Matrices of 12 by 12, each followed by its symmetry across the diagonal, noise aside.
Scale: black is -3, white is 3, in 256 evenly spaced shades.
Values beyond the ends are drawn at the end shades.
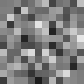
antisymmetric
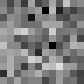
neither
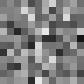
antisymmetric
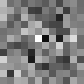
neither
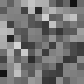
symmetric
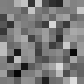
neither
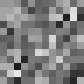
symmetric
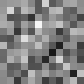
symmetric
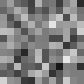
antisymmetric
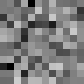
neither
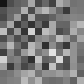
symmetric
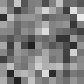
antisymmetric
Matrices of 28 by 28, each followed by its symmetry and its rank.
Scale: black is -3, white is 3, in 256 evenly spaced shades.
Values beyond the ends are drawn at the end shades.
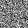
antisymmetric, full rank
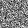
neither, full rank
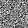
antisymmetric, full rank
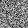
neither, full rank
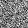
antisymmetric, full rank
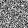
neither, full rank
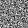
antisymmetric, full rank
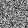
neither, full rank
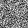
antisymmetric, full rank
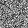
neither, full rank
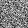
neither, full rank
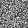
neither, full rank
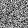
neither, full rank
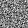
antisymmetric, full rank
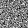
antisymmetric, full rank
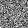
neither, full rank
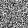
antisymmetric, full rank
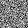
neither, full rank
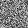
antisymmetric, full rank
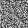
antisymmetric, full rank
